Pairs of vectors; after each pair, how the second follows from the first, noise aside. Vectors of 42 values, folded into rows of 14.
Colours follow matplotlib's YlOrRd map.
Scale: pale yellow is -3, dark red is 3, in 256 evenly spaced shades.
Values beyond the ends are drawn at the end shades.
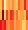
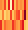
shuffled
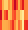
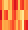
copied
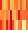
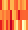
copied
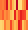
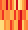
copied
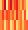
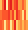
copied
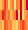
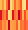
shuffled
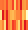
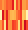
copied
